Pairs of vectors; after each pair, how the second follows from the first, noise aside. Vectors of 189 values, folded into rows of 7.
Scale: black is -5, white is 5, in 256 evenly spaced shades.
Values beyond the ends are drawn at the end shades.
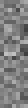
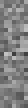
sign-scrambled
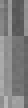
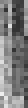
scaled up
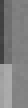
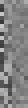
sign-scrambled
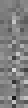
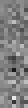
sign-scrambled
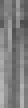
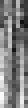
scaled up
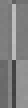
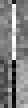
scaled up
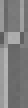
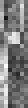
scaled up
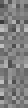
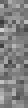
sign-scrambled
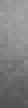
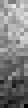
scaled up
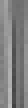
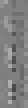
partly zeroed
